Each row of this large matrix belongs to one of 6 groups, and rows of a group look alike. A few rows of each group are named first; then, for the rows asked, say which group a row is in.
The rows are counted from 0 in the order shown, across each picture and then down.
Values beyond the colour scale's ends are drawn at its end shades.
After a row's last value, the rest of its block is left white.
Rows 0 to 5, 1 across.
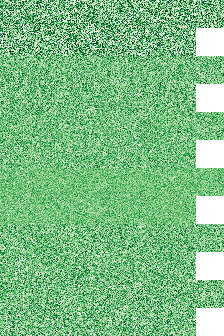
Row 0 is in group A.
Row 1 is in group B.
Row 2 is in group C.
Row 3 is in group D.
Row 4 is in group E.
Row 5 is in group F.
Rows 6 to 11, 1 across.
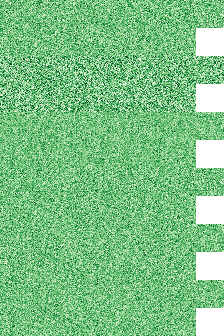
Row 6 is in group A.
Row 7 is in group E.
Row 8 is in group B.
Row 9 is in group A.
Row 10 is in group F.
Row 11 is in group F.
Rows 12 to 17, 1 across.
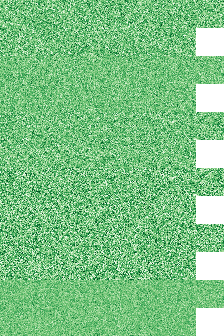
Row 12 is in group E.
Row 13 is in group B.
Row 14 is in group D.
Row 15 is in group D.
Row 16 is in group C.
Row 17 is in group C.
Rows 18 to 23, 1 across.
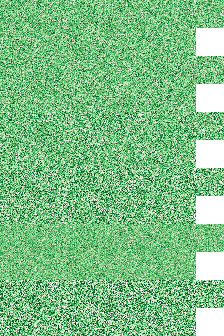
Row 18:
A
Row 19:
F
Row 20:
E
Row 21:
A
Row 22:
A
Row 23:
A
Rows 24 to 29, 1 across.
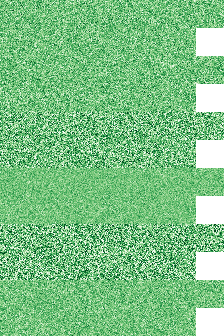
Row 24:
A
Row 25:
D
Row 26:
A
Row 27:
D
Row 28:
E
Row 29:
E
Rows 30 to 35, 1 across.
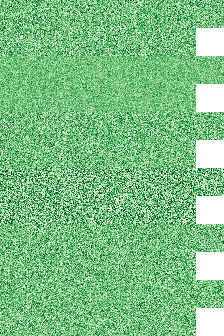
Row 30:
C
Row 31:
B
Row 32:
A
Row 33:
F
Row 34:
B
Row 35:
D
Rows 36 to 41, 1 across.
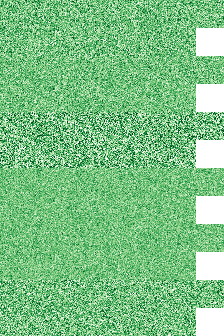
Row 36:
C
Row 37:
A
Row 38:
E
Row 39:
A
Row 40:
C
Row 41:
D
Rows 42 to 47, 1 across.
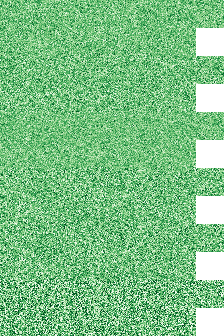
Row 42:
C
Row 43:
D
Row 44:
D
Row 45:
E
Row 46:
E
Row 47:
B
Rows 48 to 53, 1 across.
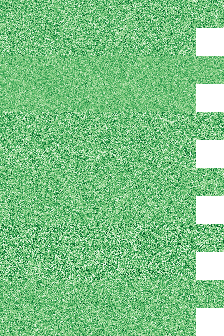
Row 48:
F
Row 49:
E
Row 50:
D
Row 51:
F
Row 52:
C
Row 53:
A
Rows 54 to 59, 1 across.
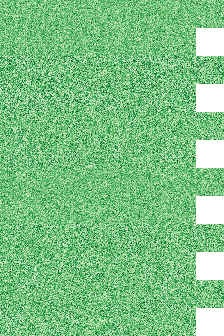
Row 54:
B
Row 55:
D
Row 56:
B
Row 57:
D
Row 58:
A
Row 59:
D
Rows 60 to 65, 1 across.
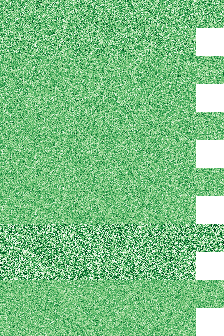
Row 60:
A
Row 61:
C
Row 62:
A
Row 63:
A
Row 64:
E
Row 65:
F
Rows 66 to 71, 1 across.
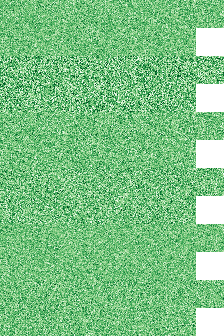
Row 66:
A
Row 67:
C
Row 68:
A
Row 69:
F
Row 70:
F
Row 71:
B
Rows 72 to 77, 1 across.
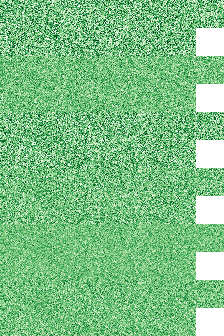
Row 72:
F
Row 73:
A
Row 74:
E
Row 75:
E
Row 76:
E
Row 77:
E
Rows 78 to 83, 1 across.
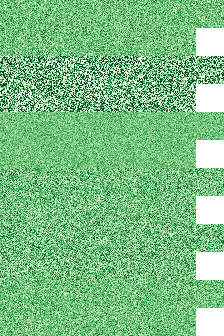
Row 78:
B
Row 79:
E
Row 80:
E
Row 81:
C
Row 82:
D
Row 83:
C
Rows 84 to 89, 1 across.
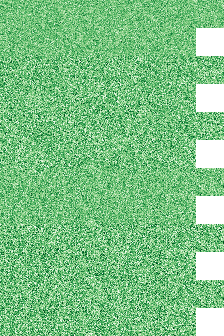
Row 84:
F
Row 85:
C
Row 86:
E
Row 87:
B
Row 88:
B
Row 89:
B
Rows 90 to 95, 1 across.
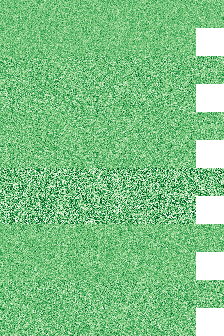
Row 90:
B
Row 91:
F
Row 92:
F
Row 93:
B
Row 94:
A
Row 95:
E
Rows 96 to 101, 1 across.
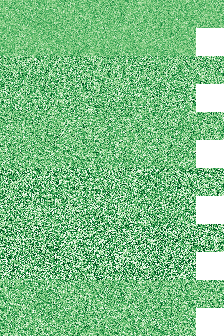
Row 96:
E
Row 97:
B
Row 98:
F
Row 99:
C
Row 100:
F
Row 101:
E
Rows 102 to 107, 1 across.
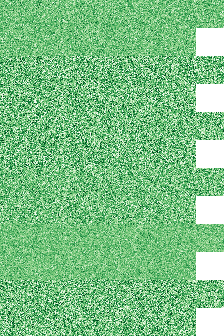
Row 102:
A
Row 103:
A
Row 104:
B
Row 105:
A
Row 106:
C
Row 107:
F
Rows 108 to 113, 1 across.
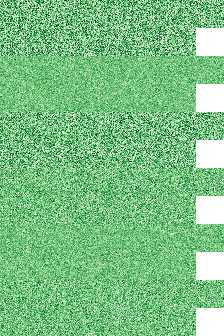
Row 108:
B
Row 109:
E
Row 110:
A
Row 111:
A
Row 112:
D
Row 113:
B
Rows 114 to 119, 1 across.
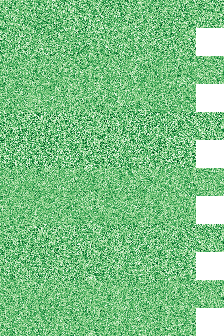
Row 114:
E
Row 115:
C
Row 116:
B
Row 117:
A
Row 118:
B
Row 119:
B
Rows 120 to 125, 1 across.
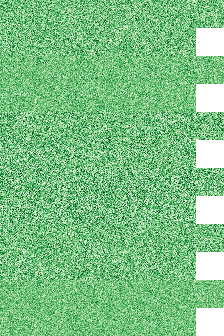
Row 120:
F
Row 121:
A
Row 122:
D
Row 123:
A
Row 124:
E
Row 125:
A
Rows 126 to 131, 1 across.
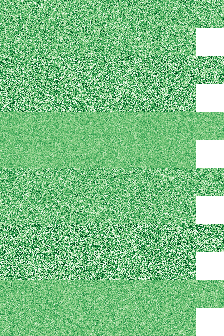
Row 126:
B
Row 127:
F
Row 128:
C
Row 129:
D
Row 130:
C
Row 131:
F
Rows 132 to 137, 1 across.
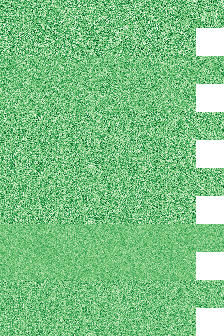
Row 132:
F
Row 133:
D
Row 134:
B
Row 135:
B
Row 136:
E
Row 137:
B
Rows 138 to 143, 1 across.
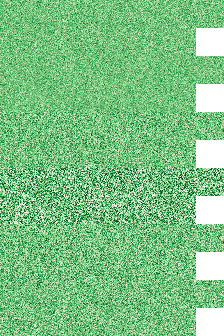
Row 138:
A
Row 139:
E
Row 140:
B
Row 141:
E
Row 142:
B
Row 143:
A
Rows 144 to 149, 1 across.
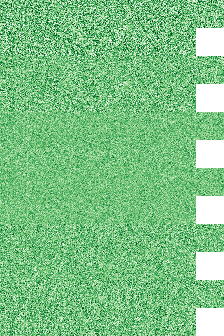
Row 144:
F
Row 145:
F
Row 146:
D
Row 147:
D
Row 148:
A
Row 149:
B
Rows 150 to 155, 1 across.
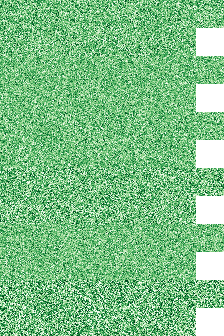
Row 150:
C
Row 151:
A
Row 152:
E
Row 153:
D
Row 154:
F
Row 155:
E
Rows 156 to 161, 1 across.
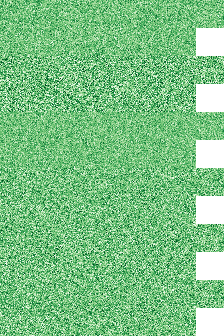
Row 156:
C
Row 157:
F
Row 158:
B
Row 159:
D
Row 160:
F
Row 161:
D
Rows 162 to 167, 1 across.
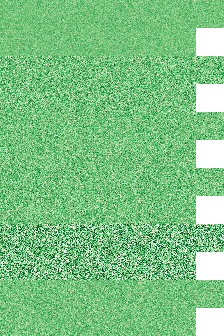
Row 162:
A
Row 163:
D
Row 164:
F
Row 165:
C
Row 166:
A
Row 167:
E
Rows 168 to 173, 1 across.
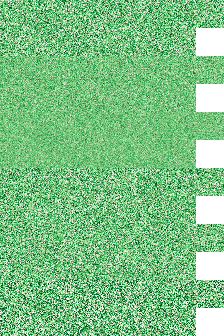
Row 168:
E
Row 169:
A
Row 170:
E
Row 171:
C
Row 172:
F
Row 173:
E
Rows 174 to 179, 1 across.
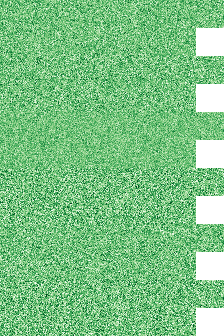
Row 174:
C
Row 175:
A
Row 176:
B
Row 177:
F
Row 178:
D
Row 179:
B
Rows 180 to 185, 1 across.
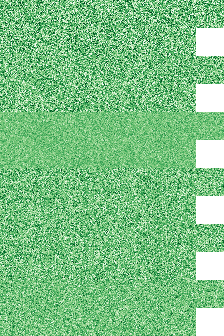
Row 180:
A
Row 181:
E
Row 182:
E
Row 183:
C
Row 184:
C
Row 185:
F
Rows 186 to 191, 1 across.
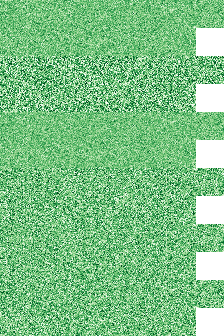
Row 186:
D
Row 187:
E
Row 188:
D
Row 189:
F
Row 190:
F
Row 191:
D
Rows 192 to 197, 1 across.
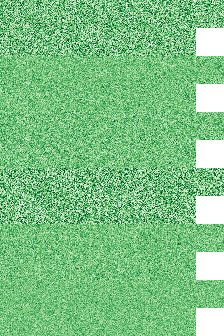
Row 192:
A
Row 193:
D
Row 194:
D
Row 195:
E
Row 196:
C
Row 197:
A
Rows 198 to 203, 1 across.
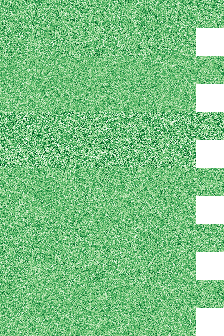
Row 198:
C
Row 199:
D
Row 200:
D
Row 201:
E
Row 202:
C
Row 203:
D
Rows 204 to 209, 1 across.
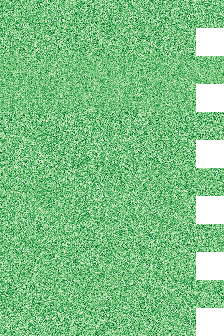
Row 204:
A
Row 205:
B
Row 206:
E
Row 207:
E
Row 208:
A
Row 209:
D
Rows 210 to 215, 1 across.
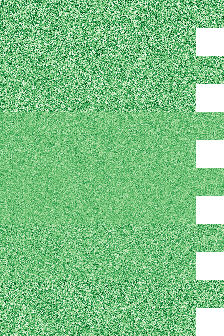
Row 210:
C
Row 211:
E
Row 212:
A
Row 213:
F
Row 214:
F
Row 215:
E
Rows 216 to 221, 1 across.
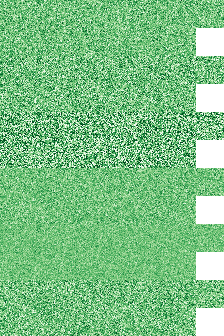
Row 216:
B
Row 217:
A
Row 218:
C
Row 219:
E
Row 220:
A
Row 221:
E
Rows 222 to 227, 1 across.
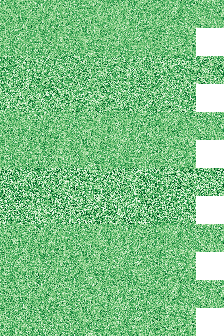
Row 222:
B
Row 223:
D
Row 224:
B
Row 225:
C
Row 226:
B
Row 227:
B
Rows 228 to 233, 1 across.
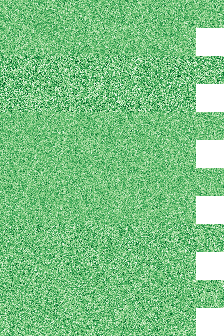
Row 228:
E
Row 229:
C
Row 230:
A
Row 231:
B
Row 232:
A
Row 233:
F
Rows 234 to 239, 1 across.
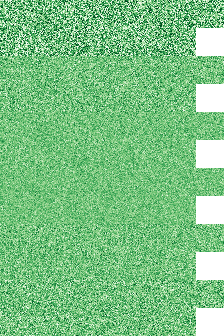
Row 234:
E
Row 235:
F
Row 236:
E
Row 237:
A
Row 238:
B
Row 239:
D
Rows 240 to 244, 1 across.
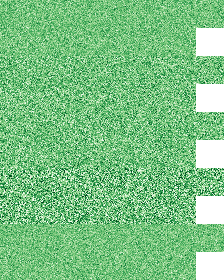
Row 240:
D
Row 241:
D
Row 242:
E
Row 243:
E
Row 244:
F
